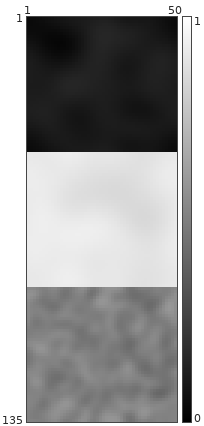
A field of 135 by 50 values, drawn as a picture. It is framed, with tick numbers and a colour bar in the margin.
It is made of 3 by 1 panels. Panel 1,1: very low, smooth, faint in contrast. Panel 2,1: very high, smooth, faint in contrast. Panel 3,1: middling, blotchy, faint in contrast.
